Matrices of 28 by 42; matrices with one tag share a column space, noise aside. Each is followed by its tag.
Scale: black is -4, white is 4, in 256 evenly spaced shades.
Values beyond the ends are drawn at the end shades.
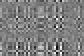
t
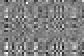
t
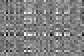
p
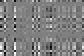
t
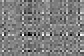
p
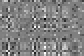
t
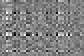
p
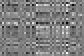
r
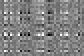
p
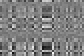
t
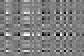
p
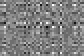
r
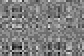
t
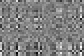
t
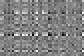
p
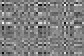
r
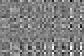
t
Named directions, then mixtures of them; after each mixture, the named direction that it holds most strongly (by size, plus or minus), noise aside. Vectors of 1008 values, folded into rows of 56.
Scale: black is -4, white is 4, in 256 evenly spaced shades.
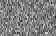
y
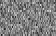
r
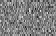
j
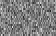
r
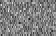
r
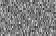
r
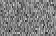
y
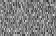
j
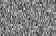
r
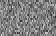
y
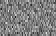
r
